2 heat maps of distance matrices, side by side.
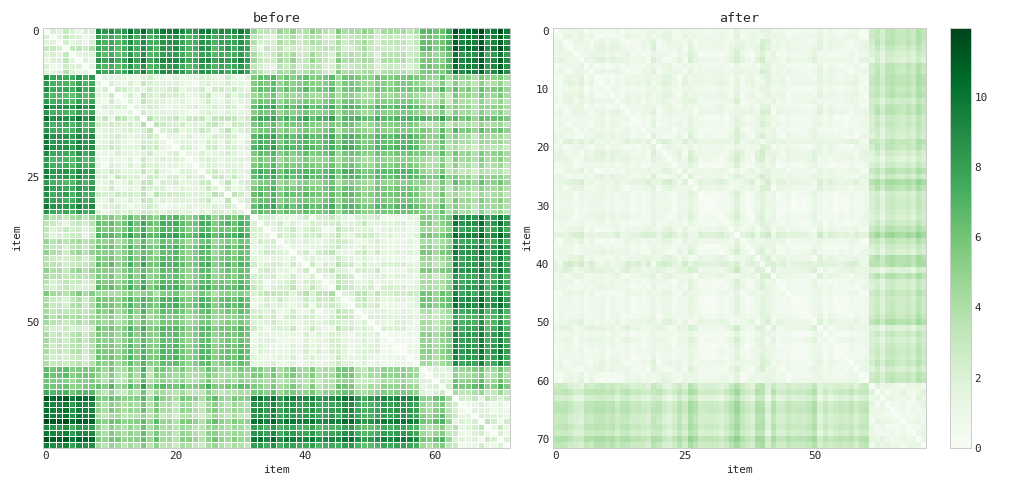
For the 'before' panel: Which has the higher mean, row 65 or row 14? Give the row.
65
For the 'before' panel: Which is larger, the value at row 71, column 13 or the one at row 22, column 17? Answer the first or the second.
the first
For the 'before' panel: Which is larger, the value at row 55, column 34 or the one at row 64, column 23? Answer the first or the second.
the second
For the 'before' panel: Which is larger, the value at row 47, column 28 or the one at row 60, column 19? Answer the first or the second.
the first
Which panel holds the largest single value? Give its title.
before
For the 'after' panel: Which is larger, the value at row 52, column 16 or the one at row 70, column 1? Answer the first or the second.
the second
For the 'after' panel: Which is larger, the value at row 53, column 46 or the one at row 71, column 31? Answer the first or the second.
the second
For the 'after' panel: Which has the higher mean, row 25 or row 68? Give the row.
68
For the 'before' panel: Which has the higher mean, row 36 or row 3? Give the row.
3
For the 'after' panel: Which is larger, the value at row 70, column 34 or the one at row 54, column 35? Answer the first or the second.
the first
